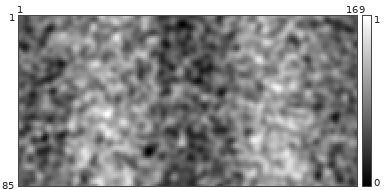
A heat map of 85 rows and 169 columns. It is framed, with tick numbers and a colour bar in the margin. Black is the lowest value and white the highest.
Stripes: upright, repeating 2 times. Slope: none. Average level on the scale: 50%. Odd rows or columns: none. Lone odd cells: none.
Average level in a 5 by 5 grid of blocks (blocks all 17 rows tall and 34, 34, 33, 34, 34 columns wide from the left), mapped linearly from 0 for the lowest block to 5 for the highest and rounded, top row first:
2 4 0 4 2 / 2 4 0 4 3 / 2 5 2 4 2 / 2 5 1 5 3 / 2 5 1 5 3
